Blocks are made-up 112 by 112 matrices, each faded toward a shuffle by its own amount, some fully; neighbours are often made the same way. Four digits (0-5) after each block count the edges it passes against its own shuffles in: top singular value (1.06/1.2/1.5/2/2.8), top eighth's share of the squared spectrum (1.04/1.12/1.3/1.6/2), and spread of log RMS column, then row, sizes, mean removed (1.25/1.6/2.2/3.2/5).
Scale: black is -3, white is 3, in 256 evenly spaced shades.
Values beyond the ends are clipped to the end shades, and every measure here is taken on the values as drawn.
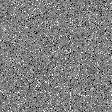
1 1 1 0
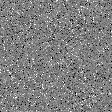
0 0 0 0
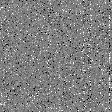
2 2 2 0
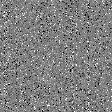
1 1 2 0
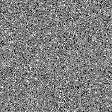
1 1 2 0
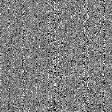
1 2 4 0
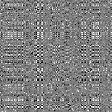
5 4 4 4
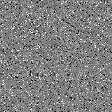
3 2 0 0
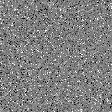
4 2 1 1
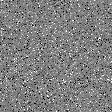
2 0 0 0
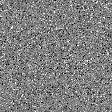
1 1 0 1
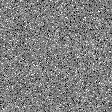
0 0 0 0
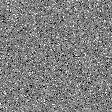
0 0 0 0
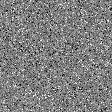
0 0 0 0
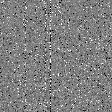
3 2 2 0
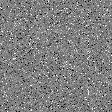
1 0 0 0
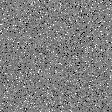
0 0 0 0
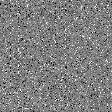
1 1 2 0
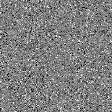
3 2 1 1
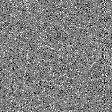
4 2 2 0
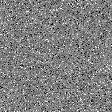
3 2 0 0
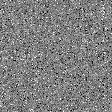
2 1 0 0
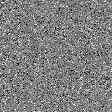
3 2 1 0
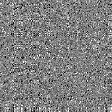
4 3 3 2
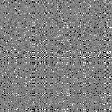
5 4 3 3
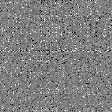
4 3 1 2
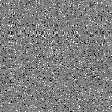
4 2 1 1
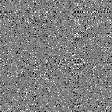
4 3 2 2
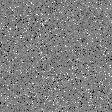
0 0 0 0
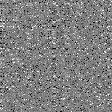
4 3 1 1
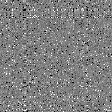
4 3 2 2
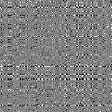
5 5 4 4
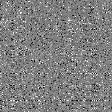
4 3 2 2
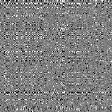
5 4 3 3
